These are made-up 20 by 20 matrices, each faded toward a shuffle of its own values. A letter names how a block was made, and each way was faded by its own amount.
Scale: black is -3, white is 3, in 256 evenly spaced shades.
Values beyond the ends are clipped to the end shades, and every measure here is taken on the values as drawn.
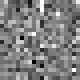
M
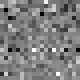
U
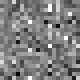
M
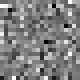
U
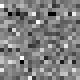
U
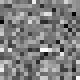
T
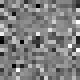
T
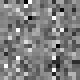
M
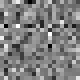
T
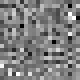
T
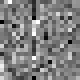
M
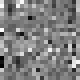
T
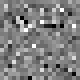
U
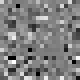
T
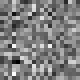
T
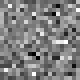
U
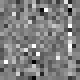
M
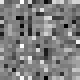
T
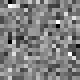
M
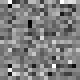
T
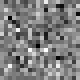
M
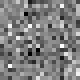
M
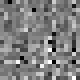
T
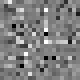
T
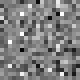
M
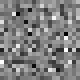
U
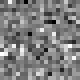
U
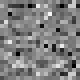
T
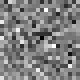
U
